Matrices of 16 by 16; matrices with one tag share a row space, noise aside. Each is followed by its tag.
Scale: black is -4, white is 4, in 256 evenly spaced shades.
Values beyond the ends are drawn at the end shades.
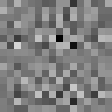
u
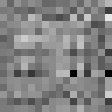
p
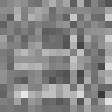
p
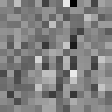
u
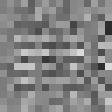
p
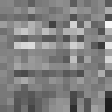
p
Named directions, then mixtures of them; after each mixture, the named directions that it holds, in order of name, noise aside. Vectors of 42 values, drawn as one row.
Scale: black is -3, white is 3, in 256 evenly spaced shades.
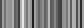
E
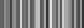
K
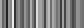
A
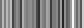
A, E, K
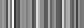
A, E, K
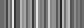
A, E, K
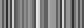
A, K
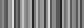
A, E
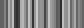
A, E, K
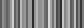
A, E, K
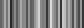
K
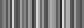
A, E, K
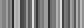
A, E, K
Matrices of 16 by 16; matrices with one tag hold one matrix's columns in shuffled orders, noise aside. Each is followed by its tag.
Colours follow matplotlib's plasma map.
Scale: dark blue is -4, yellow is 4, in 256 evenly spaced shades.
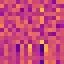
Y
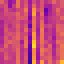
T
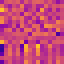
Y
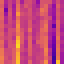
T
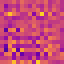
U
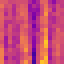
T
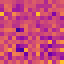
U
